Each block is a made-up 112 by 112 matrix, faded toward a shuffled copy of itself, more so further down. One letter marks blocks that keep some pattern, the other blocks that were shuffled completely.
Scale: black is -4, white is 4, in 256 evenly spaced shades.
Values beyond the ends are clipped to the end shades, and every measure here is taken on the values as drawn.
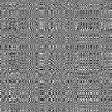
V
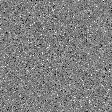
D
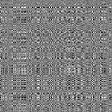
V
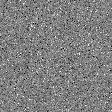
D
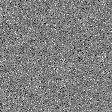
D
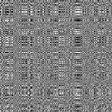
V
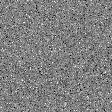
D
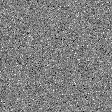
D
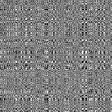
V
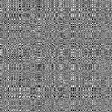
V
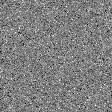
D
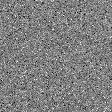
D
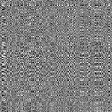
V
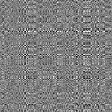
V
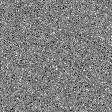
D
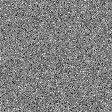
D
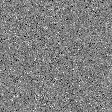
D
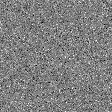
D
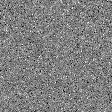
D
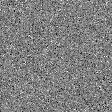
D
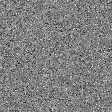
D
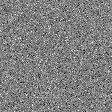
D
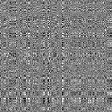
V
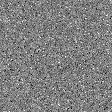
D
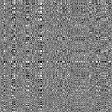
V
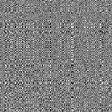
V
